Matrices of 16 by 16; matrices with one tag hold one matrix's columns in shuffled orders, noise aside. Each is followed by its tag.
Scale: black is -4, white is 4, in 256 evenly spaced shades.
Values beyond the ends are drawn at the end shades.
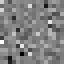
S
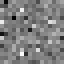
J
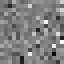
S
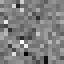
S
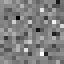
J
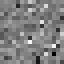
S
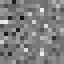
J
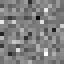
J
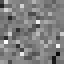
S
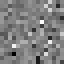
S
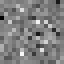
J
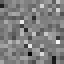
S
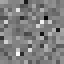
J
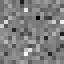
J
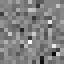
S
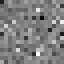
J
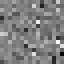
S
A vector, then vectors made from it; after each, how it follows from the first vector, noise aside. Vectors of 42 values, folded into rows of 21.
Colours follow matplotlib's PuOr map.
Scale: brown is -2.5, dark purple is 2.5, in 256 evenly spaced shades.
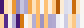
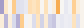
shrunk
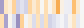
shrunk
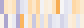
shrunk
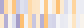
shrunk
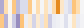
shrunk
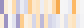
shrunk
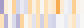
shrunk
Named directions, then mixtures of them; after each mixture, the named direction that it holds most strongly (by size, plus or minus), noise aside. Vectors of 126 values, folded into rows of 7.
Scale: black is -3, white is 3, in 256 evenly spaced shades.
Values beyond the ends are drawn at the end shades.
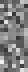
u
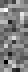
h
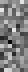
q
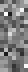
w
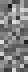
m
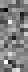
h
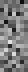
q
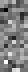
h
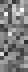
w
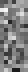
h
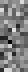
q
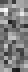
h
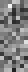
m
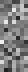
m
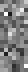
w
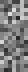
m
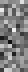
q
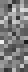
m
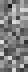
m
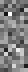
w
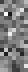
w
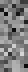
w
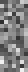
u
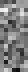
h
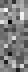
h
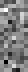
h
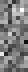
m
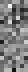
m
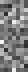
m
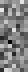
q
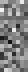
q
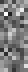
w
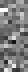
h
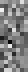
q
